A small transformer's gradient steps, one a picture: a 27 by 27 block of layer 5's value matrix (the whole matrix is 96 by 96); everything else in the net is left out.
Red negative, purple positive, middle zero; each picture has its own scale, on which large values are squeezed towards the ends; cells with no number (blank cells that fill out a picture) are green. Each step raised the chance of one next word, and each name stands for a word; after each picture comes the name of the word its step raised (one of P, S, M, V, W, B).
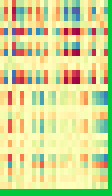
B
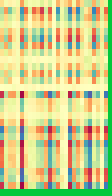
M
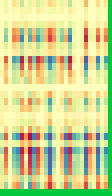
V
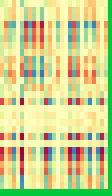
V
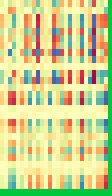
B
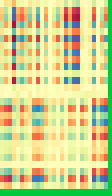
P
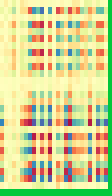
P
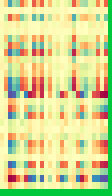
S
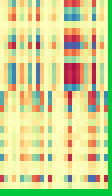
B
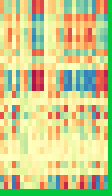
S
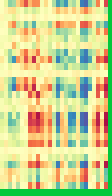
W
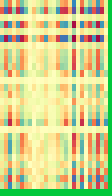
P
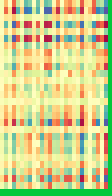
P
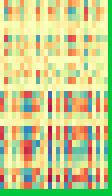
M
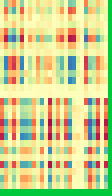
W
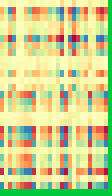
M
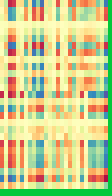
M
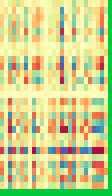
B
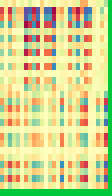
P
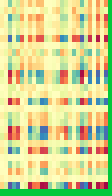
B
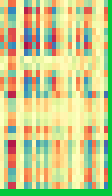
M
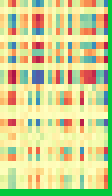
B
